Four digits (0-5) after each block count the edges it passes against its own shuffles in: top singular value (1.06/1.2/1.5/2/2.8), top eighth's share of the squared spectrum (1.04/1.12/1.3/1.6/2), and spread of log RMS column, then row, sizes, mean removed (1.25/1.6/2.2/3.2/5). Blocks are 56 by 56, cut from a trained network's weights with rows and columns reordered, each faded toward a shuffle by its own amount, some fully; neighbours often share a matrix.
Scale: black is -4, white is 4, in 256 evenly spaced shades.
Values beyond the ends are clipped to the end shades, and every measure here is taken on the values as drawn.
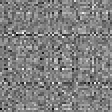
4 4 1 3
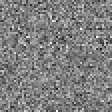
2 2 0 1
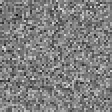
2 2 0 0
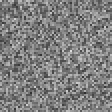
0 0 0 0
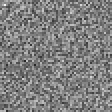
1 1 0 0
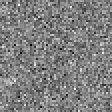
2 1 0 0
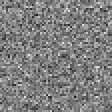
3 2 0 1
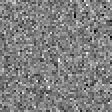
1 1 0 0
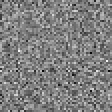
4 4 1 2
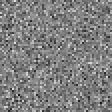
0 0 0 0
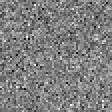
0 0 0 0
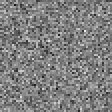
2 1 0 0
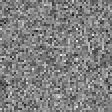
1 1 0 0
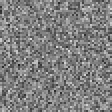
2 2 0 0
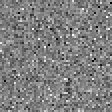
2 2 0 0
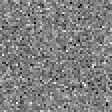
2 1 0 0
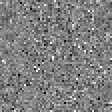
2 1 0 0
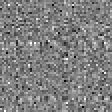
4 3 1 0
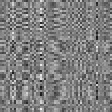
5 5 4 3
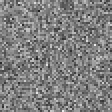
2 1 0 0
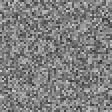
0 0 0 0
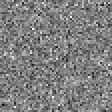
0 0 0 0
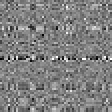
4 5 2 3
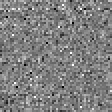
3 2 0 1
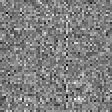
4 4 1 2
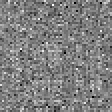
3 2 1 1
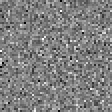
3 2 0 1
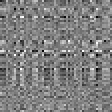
5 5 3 3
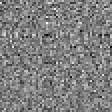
4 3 0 2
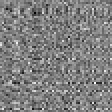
4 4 0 3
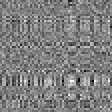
5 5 2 4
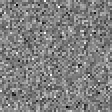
1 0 0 0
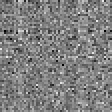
4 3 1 2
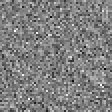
1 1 0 0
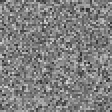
2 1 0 0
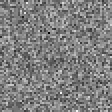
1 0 0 0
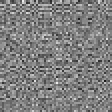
4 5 2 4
